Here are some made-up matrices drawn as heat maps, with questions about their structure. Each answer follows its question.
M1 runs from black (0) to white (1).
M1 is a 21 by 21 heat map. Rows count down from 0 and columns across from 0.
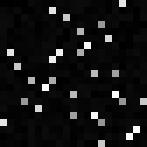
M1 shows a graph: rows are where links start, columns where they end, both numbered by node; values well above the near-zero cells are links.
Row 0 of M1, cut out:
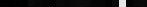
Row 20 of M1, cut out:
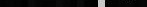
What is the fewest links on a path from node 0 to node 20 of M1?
3
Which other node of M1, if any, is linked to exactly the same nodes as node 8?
node 1
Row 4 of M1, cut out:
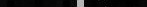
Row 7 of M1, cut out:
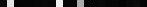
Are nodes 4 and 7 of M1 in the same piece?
yes
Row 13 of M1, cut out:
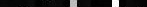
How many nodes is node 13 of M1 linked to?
2
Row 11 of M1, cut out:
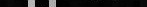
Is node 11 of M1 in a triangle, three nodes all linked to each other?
no
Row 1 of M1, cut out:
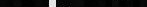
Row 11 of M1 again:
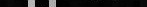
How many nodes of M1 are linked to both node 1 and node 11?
1
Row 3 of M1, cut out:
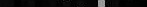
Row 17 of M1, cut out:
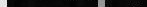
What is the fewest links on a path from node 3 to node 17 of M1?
2
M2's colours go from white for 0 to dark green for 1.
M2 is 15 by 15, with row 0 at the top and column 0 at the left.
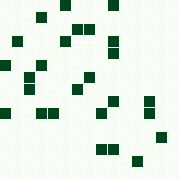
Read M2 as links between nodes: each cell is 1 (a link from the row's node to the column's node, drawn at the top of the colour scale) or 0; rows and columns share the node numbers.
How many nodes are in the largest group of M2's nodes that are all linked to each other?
3
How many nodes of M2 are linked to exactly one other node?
4
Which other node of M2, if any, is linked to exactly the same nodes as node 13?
none
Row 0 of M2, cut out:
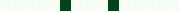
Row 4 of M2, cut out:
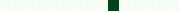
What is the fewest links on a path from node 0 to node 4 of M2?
2
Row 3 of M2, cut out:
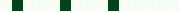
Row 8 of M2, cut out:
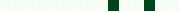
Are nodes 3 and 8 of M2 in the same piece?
yes
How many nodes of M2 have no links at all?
2
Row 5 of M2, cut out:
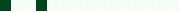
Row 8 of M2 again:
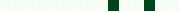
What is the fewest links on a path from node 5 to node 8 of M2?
3
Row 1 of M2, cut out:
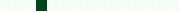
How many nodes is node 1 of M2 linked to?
1
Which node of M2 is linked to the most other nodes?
node 9
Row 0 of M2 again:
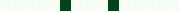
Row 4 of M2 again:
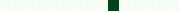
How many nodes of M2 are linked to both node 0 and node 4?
1
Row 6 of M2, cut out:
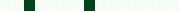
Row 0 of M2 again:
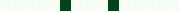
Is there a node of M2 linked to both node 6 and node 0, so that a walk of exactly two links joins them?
no
